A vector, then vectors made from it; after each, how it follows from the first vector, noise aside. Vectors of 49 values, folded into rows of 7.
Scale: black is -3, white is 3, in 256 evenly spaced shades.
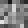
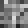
reversed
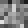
copied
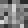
copied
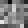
copied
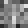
reversed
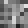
reversed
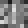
copied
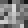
copied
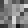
reversed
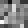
copied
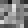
copied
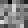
copied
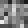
copied
